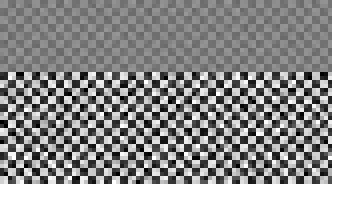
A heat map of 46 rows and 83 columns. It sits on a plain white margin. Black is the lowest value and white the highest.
Slope: none. Average level on the scale: 50%. Seam: horizontal, 40% of the way down, the top part calmer. Grain: checkered.
